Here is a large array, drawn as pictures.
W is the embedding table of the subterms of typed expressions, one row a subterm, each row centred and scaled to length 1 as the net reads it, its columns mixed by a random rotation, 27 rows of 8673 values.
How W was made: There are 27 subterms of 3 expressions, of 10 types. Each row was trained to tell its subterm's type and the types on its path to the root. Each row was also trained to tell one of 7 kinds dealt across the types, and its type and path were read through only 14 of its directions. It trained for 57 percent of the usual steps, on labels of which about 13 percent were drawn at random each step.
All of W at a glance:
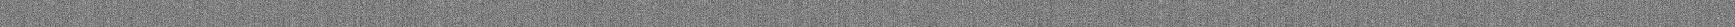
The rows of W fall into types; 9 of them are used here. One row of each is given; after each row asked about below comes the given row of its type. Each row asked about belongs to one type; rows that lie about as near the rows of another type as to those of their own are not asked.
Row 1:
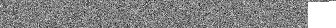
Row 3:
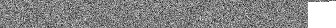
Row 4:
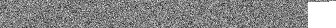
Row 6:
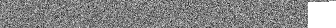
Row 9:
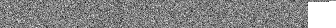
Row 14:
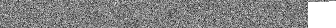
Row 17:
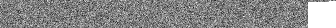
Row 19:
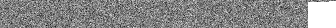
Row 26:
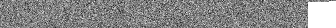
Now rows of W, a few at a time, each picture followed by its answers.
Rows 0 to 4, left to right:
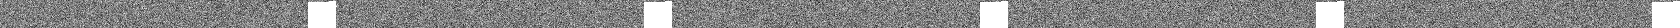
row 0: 17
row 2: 26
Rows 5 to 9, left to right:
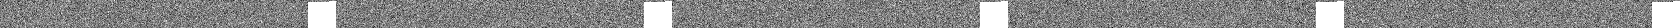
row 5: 9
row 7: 6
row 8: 19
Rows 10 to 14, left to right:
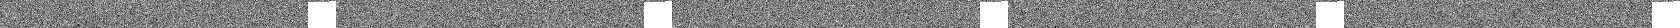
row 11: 26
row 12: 9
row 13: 1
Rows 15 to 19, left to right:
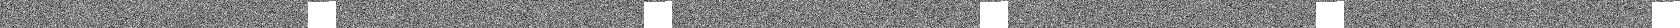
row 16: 9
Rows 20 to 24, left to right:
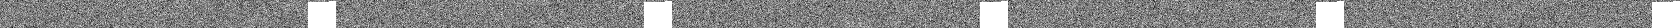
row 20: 4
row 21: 4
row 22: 19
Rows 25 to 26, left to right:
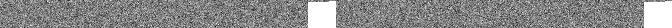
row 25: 17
